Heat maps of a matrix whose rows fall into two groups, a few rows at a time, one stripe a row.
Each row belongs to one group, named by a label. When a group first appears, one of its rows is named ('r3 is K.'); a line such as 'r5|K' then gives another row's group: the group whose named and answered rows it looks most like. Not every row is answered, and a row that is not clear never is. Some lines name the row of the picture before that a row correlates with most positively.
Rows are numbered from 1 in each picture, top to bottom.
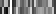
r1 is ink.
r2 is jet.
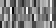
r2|ink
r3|ink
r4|jet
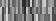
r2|ink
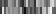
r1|jet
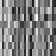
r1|ink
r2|ink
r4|jet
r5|ink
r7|ink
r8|ink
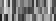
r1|ink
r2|ink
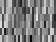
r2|jet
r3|ink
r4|ink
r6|ink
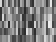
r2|jet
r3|jet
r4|ink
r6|jet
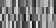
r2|jet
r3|ink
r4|jet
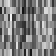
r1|ink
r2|jet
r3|ink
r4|jet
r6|jet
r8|ink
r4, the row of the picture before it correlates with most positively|4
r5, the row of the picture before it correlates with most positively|4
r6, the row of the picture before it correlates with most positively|2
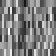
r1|jet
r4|jet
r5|jet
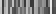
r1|ink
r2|ink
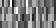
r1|ink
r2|jet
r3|jet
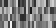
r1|jet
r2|ink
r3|jet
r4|ink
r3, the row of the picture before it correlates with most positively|4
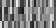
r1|jet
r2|jet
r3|jet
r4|ink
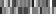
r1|ink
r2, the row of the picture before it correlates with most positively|3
